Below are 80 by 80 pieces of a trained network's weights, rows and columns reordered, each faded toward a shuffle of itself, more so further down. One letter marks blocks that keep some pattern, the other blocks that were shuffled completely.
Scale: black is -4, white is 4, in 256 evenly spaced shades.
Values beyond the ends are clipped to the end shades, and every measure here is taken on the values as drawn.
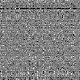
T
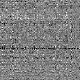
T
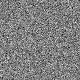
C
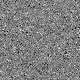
C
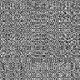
T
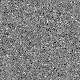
C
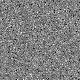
C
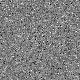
C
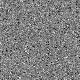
C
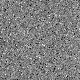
C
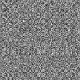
T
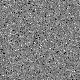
C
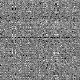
T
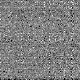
T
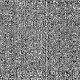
T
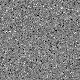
C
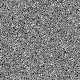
C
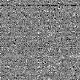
T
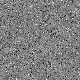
C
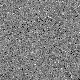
C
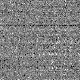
T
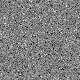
C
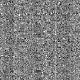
T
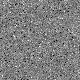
C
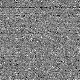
T
